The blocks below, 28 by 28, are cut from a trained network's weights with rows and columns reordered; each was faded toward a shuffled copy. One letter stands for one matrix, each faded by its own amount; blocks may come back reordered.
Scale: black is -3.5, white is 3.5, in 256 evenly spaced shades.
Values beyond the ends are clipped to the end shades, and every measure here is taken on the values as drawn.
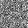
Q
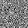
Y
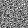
Y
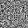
Y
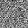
Y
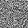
Y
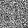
Q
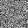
Y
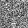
Q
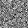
Q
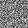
Q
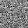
Y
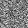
Q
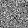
Q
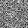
Y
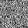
Y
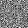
Y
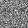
Y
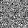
Q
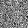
Q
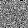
Y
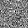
Y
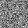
Y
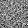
Q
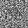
Y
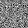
Q
